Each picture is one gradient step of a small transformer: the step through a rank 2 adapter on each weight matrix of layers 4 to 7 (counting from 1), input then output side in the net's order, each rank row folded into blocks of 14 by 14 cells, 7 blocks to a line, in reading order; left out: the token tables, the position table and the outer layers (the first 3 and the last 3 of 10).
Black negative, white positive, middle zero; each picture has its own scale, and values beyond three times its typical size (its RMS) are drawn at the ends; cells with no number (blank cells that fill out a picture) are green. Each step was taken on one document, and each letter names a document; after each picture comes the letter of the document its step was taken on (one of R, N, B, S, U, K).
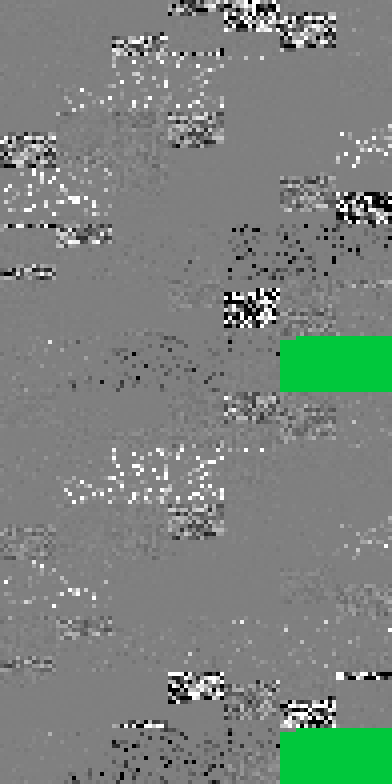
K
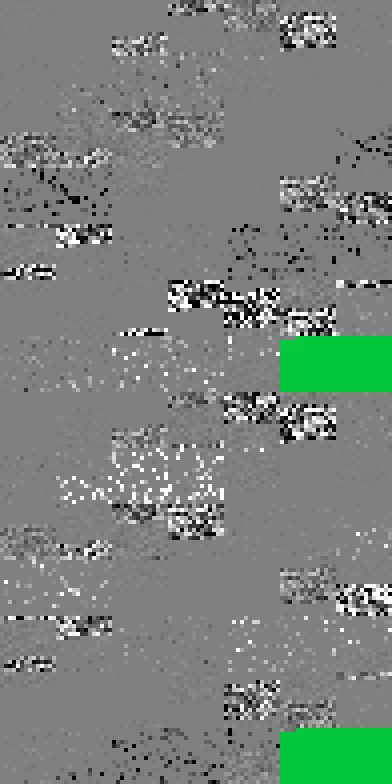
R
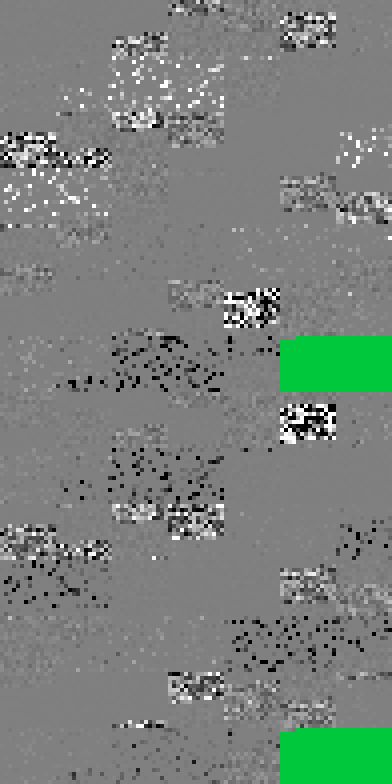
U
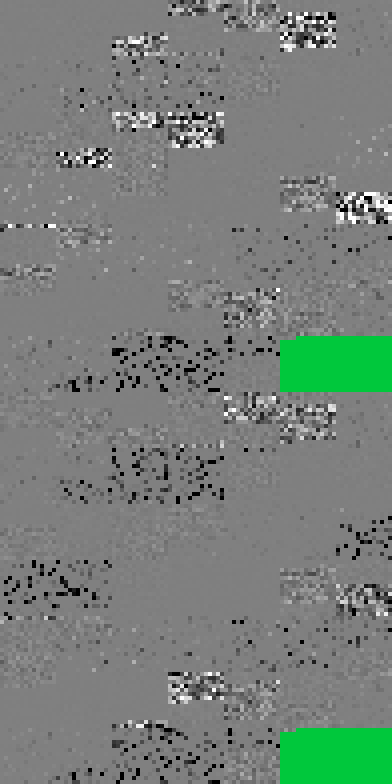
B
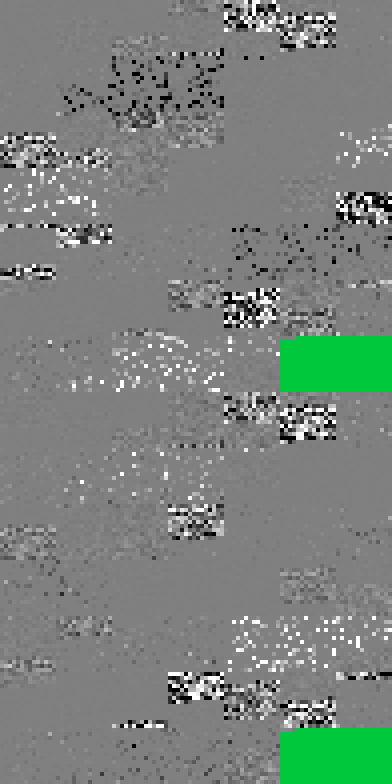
K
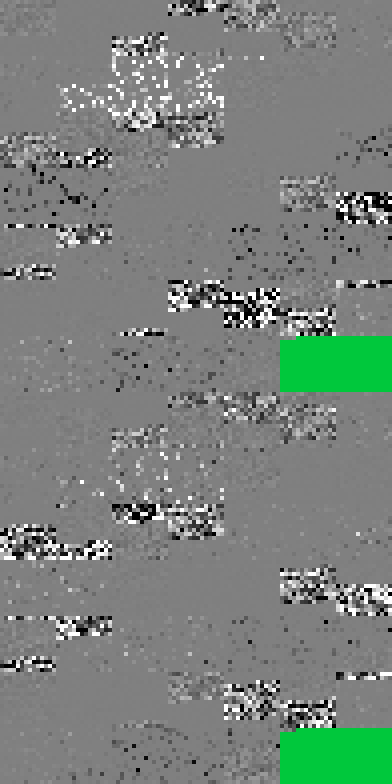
R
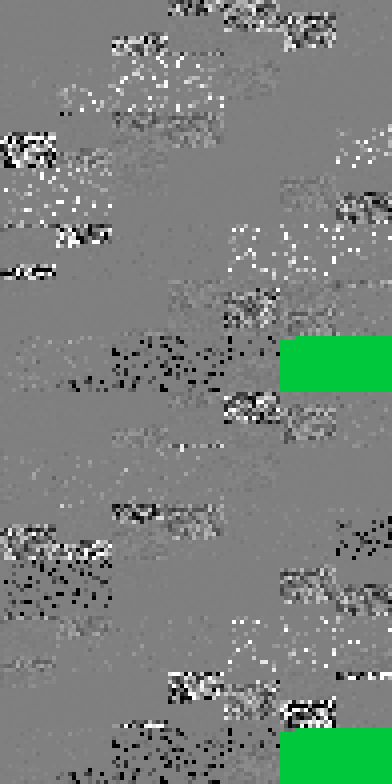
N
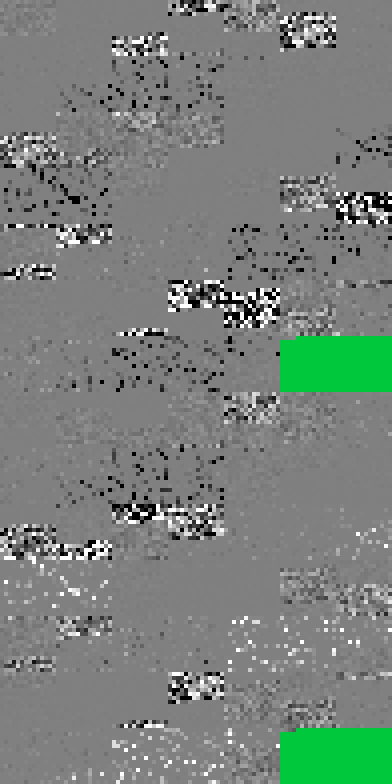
R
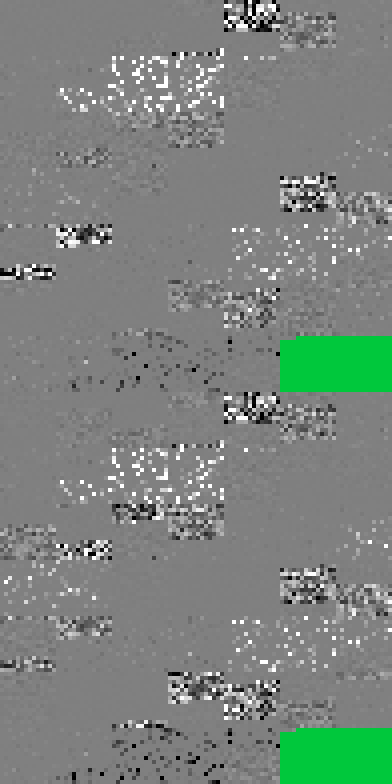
B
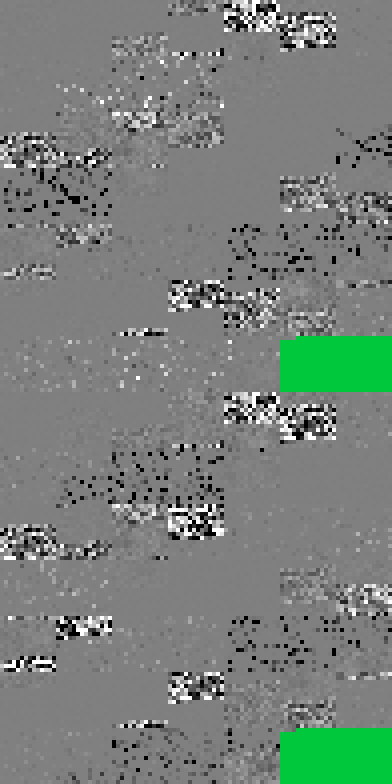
R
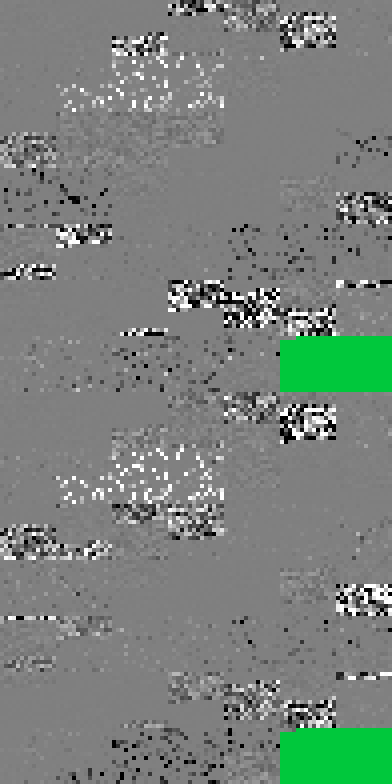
R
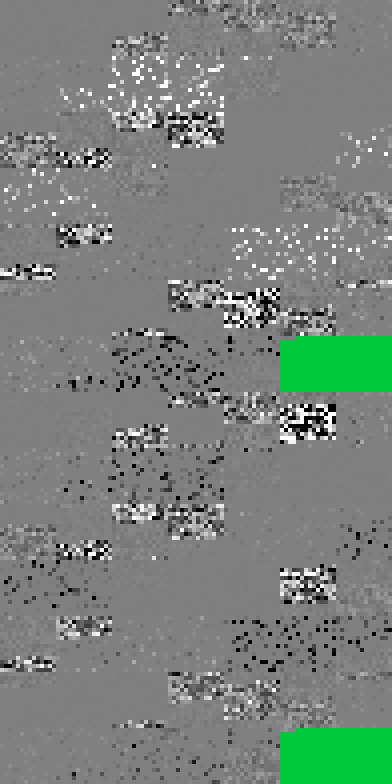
U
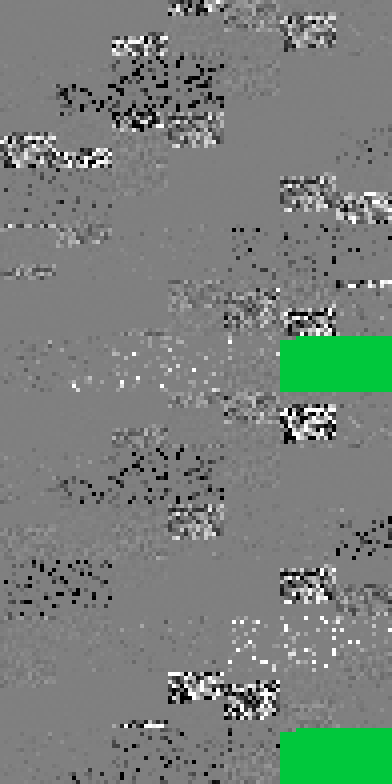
N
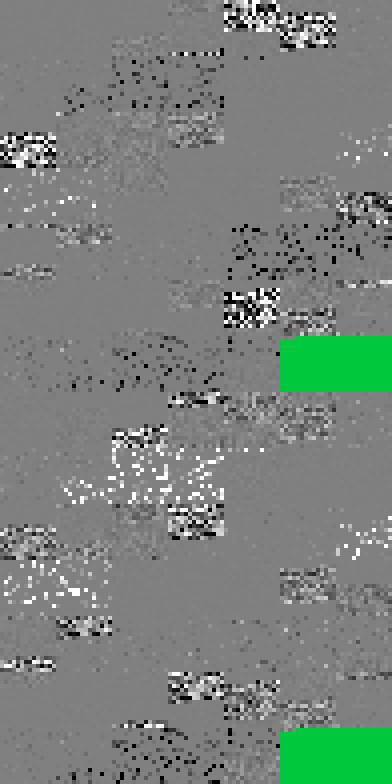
K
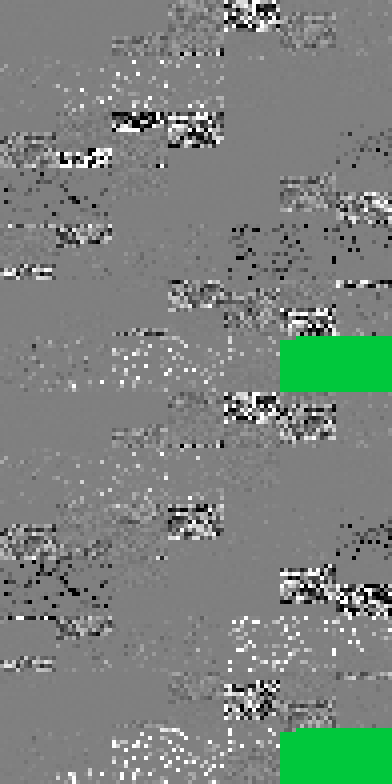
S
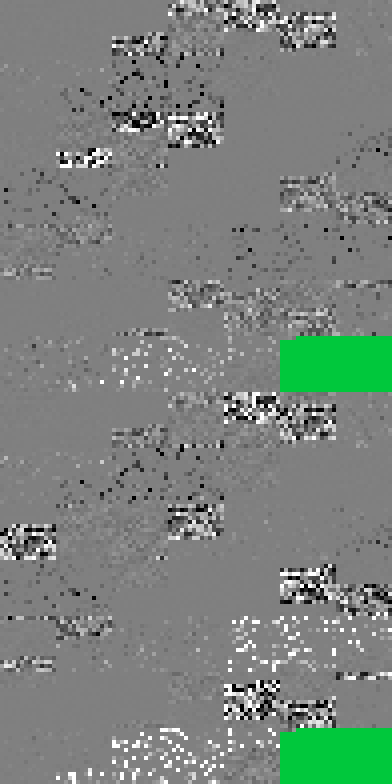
S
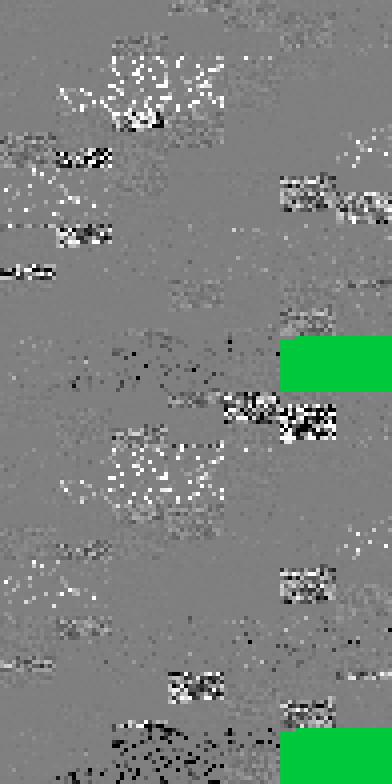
B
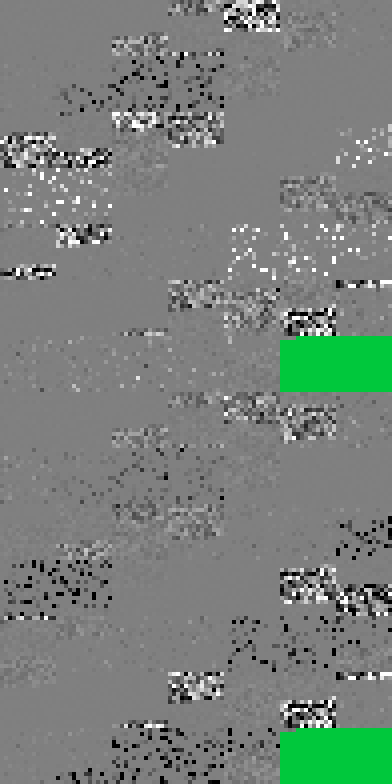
N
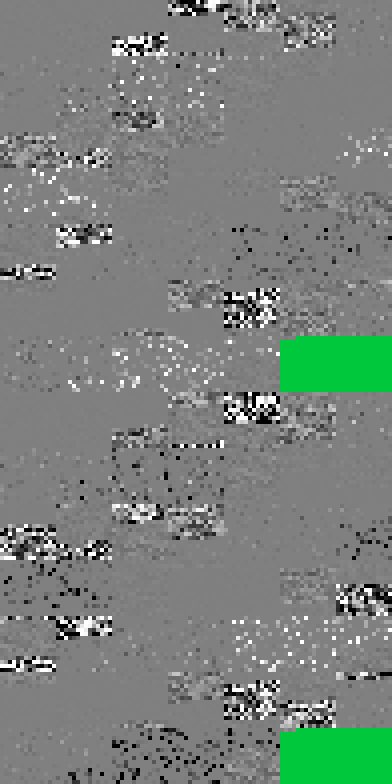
K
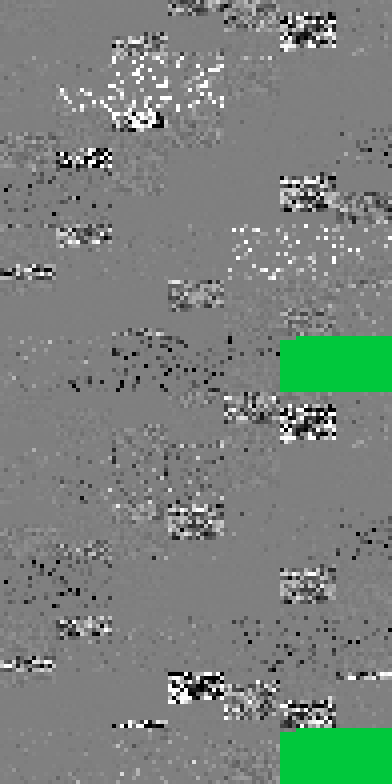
B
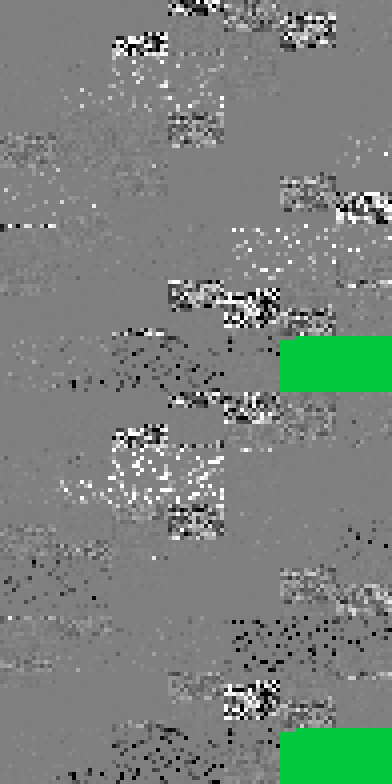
U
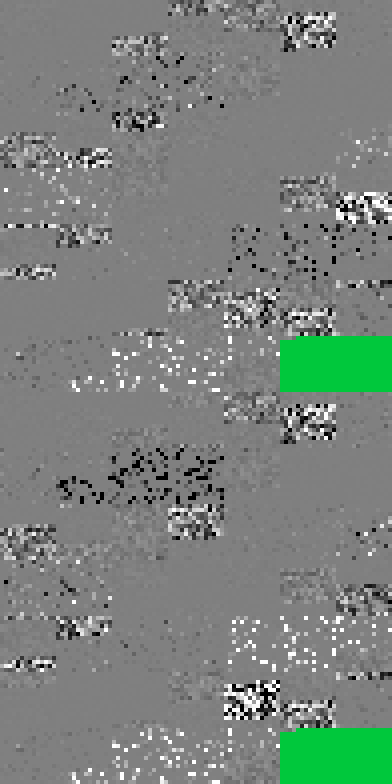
N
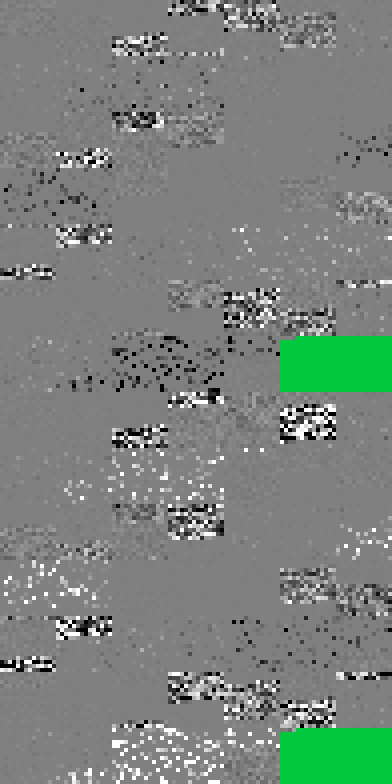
K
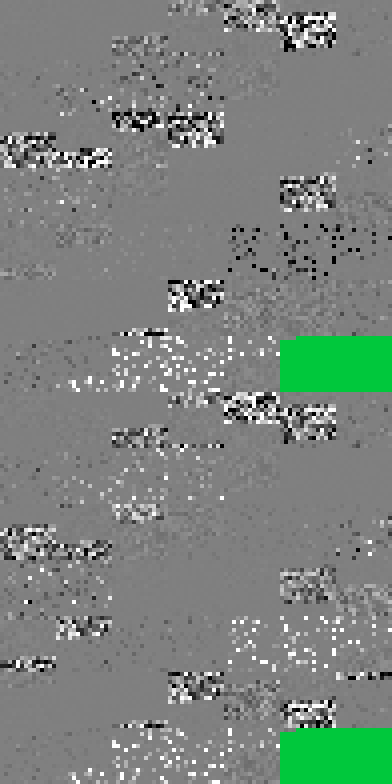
N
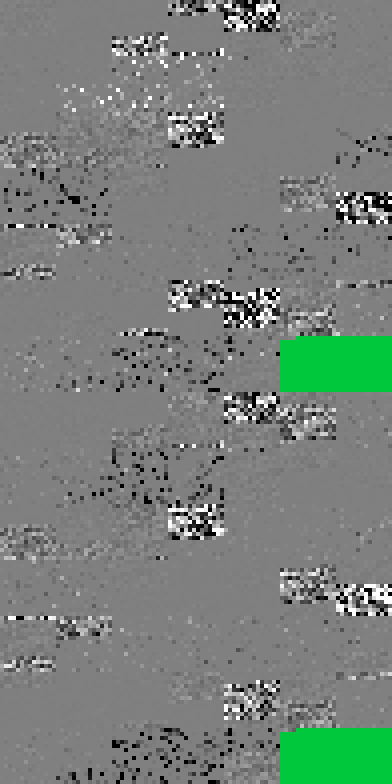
R
